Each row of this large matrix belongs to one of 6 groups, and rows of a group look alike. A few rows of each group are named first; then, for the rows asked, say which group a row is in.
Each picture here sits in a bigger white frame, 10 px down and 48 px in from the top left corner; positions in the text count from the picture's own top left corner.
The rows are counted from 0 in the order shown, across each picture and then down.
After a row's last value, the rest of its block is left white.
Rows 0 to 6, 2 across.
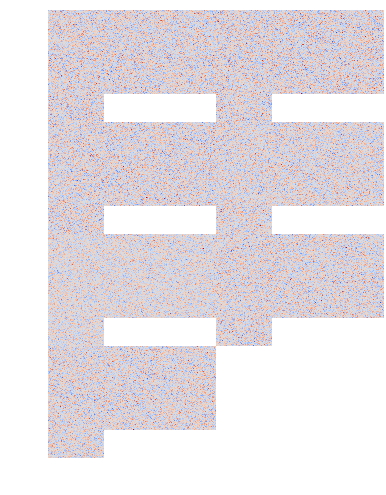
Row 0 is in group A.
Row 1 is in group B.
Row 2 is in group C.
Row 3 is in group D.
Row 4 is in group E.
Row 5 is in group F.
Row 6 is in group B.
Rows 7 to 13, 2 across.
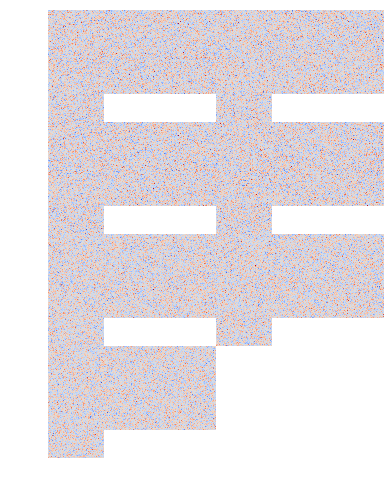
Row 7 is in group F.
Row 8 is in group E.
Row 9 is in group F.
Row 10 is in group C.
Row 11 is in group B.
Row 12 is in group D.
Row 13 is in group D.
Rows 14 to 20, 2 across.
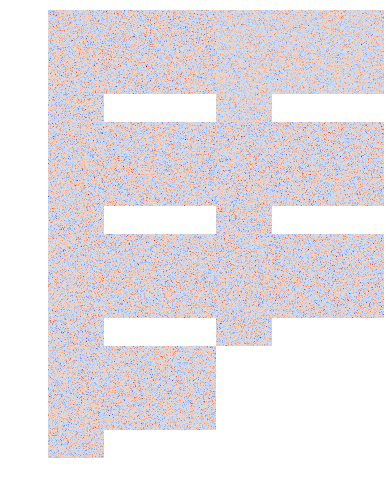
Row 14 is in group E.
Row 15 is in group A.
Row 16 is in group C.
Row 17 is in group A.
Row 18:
F
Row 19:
D
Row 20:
A
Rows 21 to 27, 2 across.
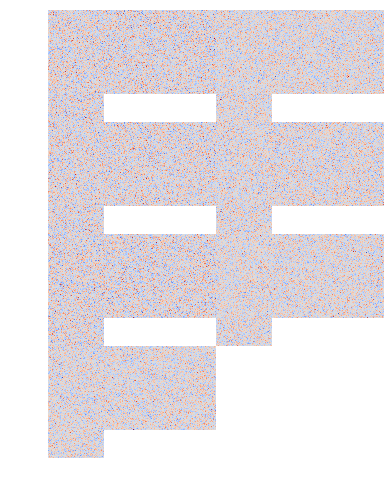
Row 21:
E
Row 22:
D
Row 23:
E
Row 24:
D
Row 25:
B
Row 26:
C
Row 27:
B
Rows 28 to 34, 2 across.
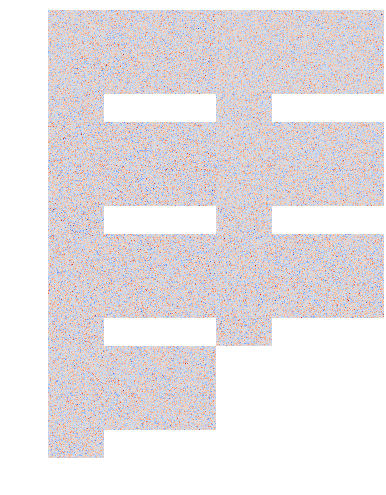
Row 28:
C
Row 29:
E
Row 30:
F
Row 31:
F
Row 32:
E
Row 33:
D
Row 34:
C
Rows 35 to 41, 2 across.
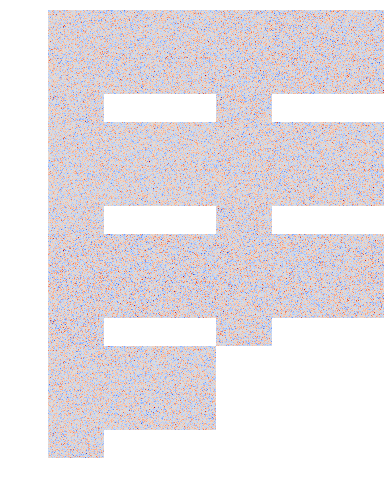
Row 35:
F
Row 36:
D
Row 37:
F
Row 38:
F
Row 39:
F
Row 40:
B
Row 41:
F
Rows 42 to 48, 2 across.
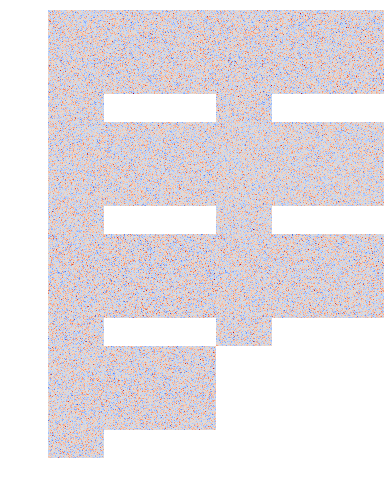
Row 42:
B
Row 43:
B
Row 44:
D
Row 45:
E
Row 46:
E
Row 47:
E
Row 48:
C
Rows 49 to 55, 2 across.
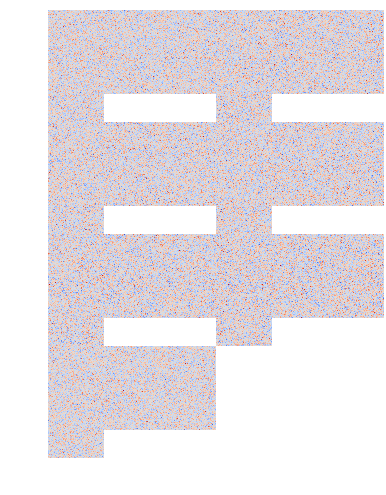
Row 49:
F
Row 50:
C
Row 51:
E
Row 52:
D
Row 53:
A
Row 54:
B
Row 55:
C
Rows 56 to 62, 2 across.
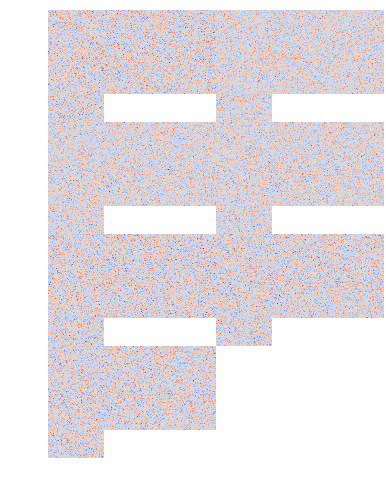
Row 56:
C
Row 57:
D
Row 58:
A
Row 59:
A
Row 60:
E
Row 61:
A
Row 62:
A
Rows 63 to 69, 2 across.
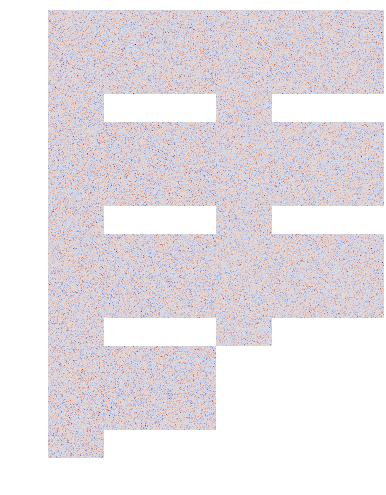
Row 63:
B
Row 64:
C
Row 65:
D
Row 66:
A
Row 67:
A
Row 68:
E
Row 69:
A
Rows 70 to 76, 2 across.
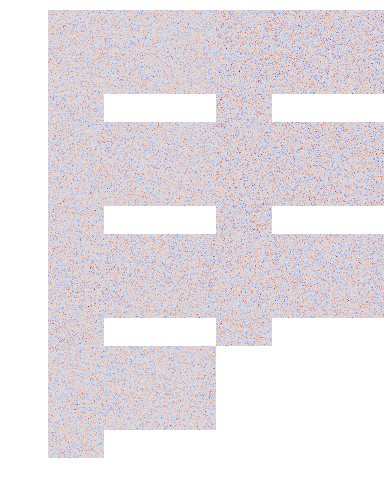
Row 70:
F
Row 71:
D
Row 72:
D
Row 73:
E
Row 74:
C
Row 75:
D
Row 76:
C
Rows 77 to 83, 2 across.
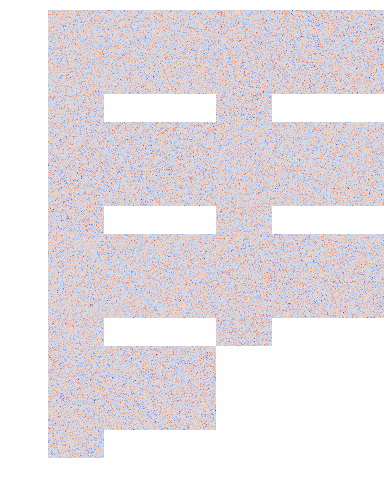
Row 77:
F
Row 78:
E
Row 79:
A
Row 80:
D
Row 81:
D
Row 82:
F
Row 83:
B
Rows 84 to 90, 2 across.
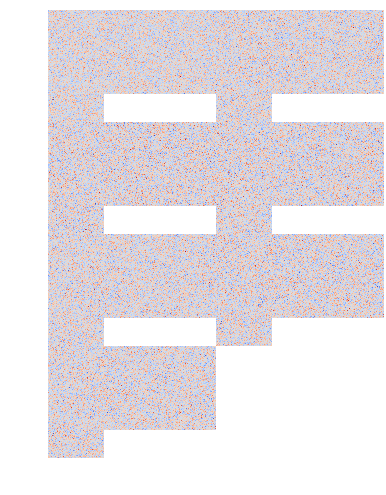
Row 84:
D
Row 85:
C
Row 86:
E
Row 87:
B
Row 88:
C
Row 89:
D
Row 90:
D
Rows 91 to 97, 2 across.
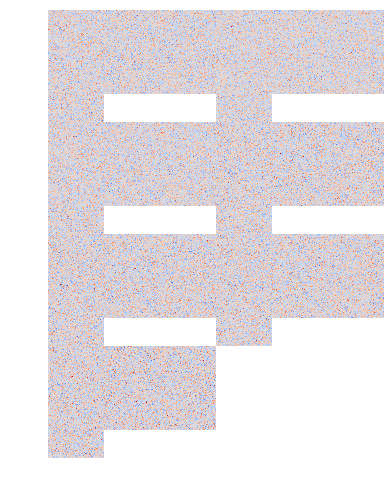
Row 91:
A
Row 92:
F
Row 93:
A
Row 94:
B
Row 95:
B
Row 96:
B
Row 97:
E
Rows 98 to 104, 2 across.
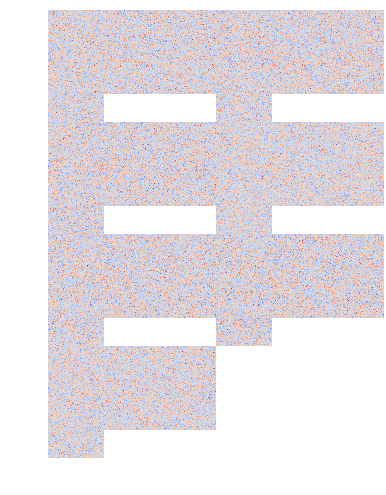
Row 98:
E
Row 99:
B
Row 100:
F
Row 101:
B
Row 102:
D
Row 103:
D
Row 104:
C
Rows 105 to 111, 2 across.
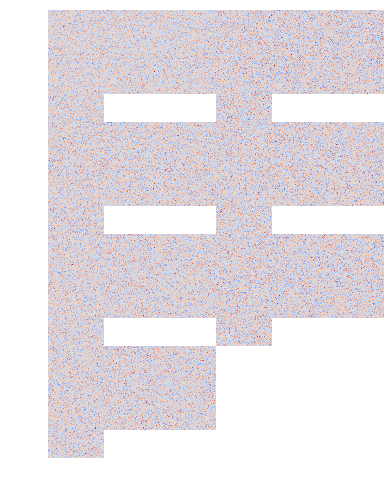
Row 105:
F
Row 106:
C
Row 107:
F
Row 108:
D
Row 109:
E
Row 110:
A
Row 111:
E
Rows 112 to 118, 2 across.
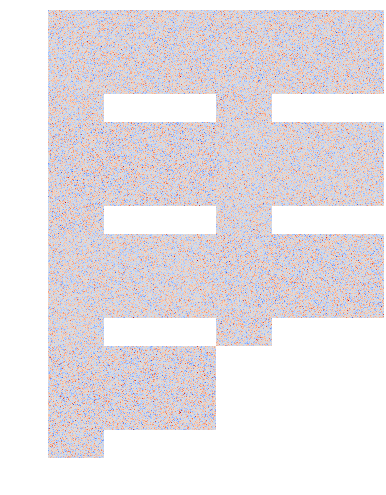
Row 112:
D
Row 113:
D
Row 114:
C
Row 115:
E
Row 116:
B
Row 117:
D
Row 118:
B
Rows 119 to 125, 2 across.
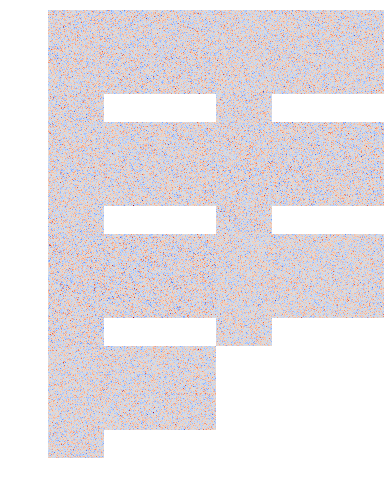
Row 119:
F
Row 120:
E
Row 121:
B
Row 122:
A
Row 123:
B
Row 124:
D
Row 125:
F
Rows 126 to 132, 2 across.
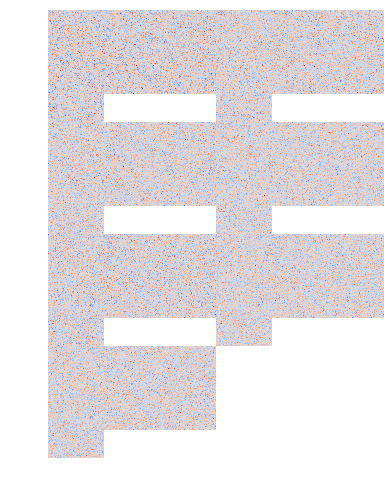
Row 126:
B
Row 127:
E
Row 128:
C
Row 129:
A
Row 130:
D
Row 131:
D
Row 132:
D
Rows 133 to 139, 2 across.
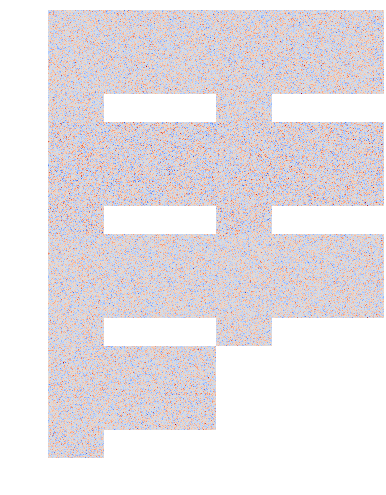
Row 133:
E
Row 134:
B
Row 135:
A
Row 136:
C
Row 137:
A
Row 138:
C
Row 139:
F
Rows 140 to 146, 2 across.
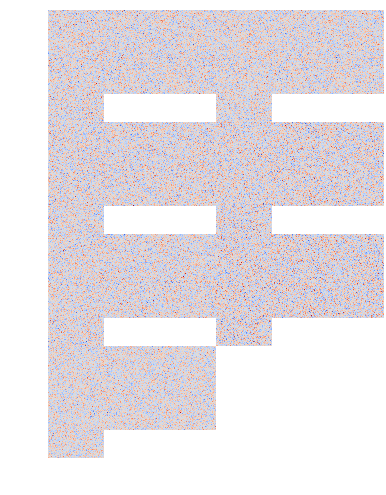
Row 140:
A
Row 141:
A
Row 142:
B
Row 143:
E
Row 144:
F
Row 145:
E
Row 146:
D
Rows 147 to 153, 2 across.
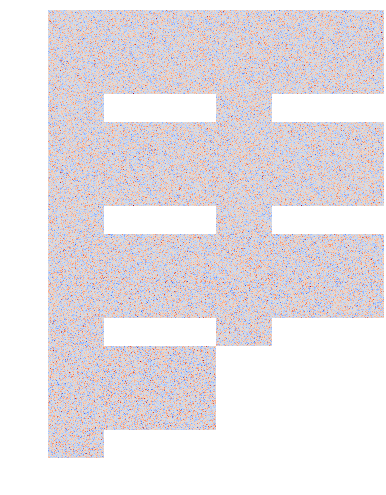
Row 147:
B
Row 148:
C
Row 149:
B
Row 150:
B
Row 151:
F
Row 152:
A
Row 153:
E
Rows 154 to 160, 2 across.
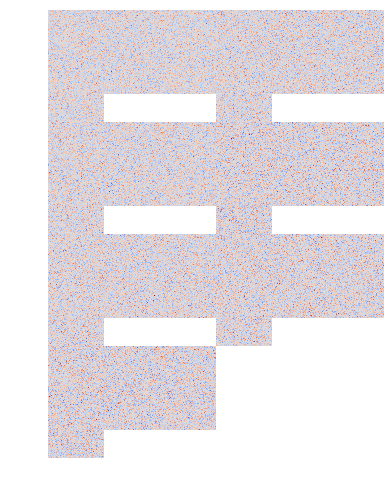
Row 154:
A
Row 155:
E
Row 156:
A
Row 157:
F
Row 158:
F
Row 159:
E
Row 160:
A
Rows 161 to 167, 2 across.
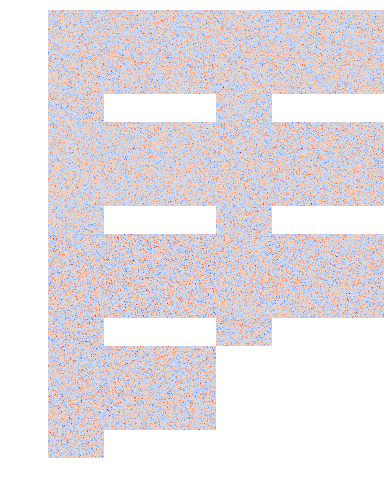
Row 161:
A
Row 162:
B
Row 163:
E
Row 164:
E
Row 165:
E
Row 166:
D
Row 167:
A
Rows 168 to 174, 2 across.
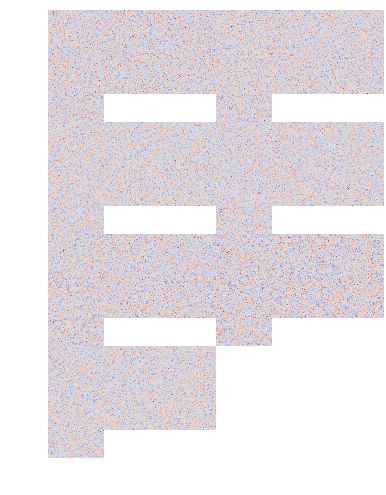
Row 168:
E
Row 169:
F
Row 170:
F
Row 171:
D
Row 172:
F
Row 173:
B
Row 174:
B
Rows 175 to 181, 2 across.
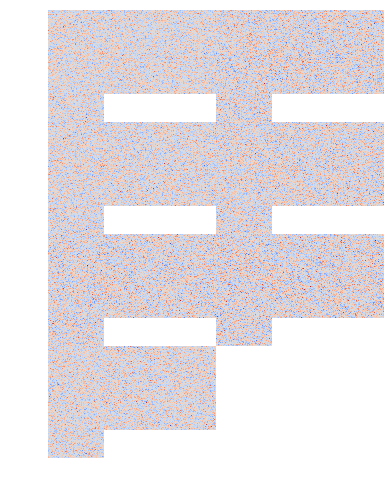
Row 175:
F
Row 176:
A
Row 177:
F
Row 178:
D
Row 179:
D
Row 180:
B
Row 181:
E
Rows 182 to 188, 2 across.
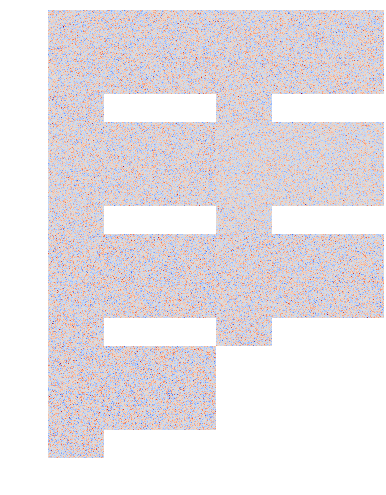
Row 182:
F
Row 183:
B
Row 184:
C
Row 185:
F
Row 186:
D
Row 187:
F
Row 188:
A
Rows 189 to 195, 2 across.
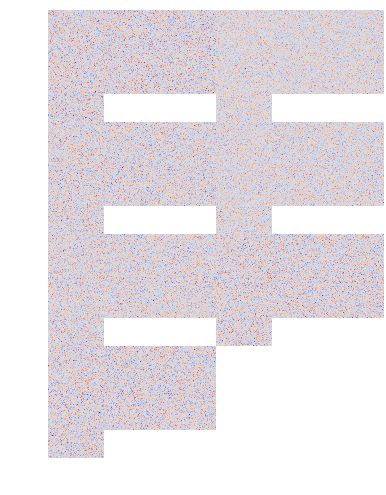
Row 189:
E
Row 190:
C
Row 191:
A
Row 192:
D
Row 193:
F
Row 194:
F
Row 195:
A
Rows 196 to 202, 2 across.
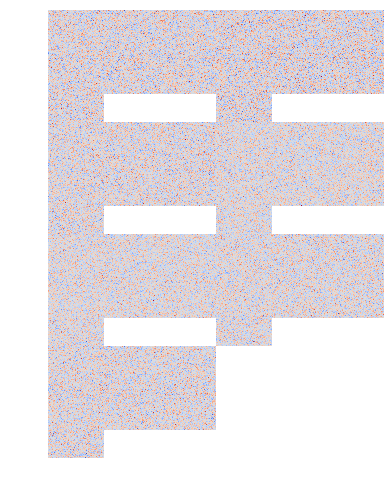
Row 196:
A
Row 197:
F
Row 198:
C
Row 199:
B
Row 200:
F
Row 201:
E
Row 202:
F
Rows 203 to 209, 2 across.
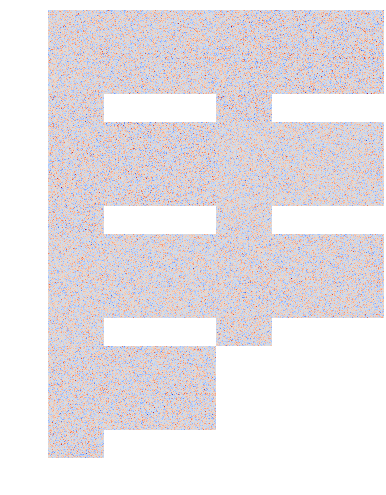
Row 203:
F
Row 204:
F
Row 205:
E
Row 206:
C
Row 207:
A
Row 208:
C
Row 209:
F
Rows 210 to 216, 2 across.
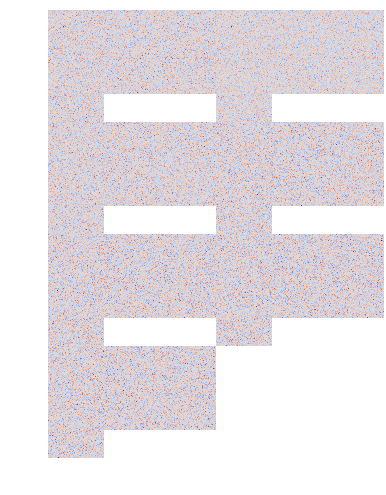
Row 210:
F
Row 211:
F
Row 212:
E
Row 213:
B
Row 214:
D
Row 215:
C
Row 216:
C
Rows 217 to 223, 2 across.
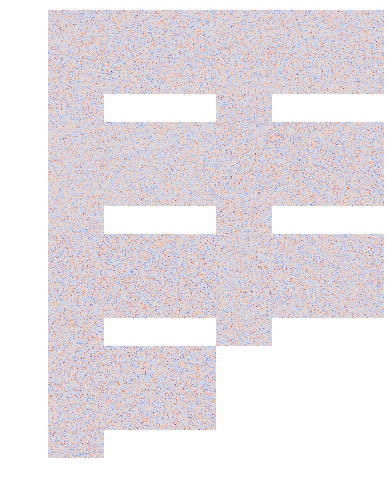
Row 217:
A
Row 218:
F
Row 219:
F
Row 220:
D
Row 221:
D
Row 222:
C
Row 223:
F
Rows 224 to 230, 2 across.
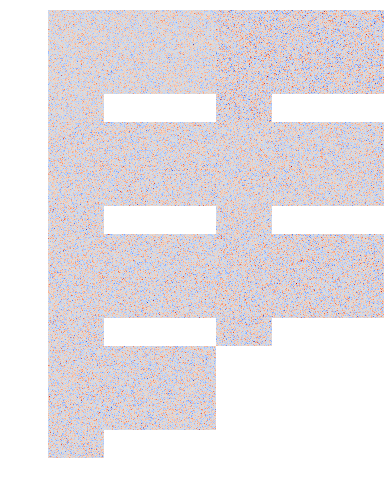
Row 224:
A
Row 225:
A
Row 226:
F
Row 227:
C
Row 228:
F
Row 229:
E
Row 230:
A
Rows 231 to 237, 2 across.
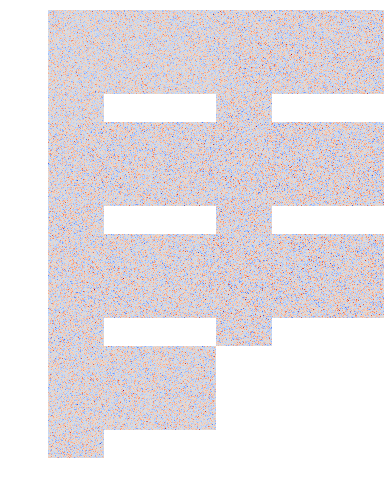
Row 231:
E
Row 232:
C
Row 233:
C
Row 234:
D
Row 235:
C
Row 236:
B
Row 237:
C
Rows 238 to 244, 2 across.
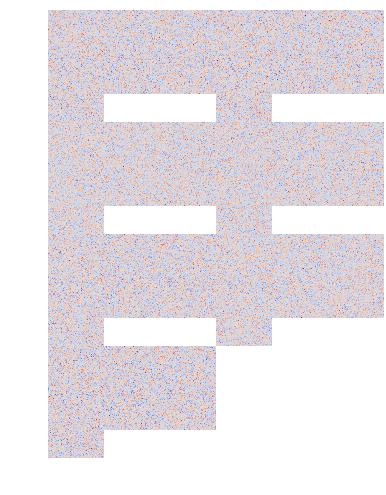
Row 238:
A
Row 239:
A
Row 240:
C
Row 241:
F
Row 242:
A
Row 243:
B
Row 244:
A
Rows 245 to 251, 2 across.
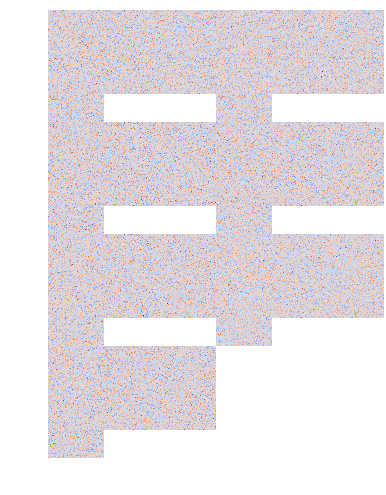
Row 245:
A
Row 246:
F
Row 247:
E
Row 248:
B
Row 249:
E
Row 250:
B
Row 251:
D
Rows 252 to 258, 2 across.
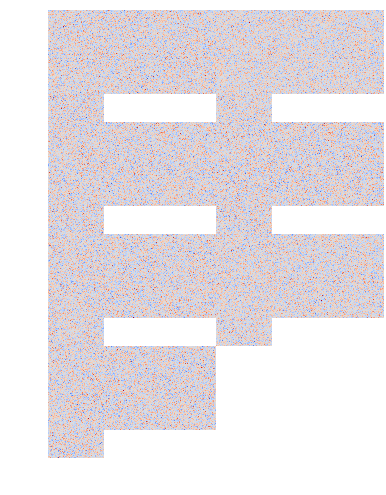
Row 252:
F
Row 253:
F
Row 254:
A
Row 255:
A
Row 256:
B
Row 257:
F
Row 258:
C
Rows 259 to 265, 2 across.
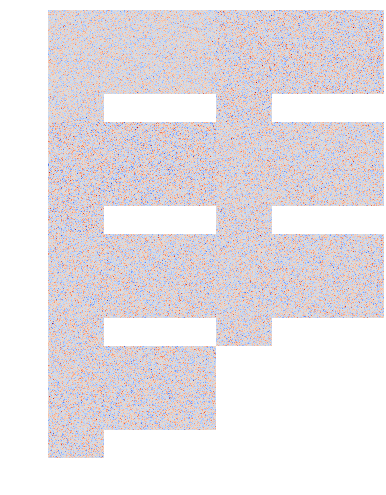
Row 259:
F
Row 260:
C
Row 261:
A
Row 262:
F
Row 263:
D
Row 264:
C
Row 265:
A
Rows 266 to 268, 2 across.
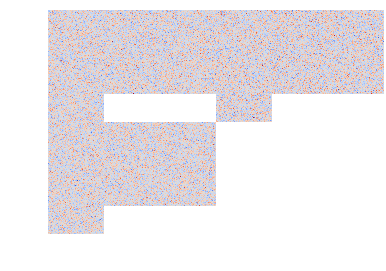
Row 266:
B
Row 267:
E
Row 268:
C
